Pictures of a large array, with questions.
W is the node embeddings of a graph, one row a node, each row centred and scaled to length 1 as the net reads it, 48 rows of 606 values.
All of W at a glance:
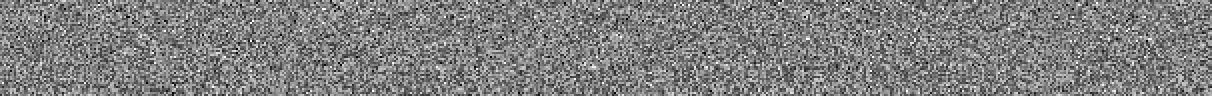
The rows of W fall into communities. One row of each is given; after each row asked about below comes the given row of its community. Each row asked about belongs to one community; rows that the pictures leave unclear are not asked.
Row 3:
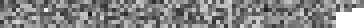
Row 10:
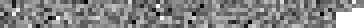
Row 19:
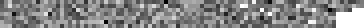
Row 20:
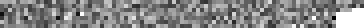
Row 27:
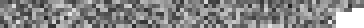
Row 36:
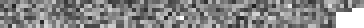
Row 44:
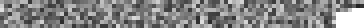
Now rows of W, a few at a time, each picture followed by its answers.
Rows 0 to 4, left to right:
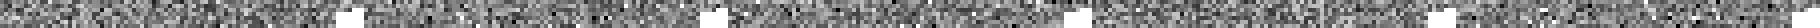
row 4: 20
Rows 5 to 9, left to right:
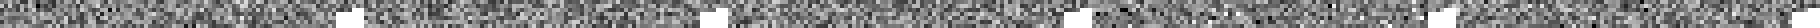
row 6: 19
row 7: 36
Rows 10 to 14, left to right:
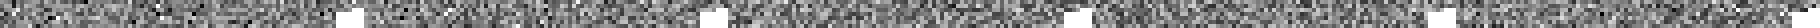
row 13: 44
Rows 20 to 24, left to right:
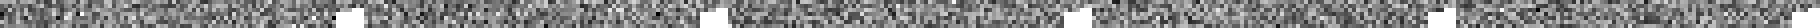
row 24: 3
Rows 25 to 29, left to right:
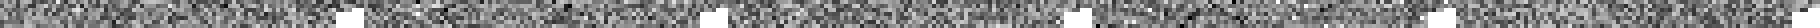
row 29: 20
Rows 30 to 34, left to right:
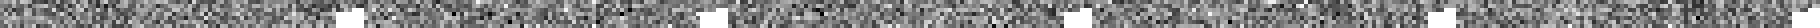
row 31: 3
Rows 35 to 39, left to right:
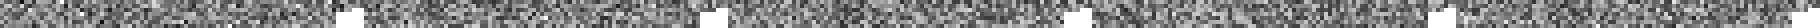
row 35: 10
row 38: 20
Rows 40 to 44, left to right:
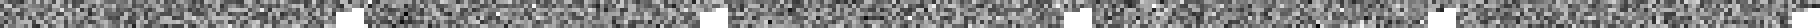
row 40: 10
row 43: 27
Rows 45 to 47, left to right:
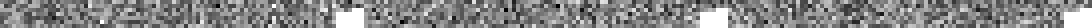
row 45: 44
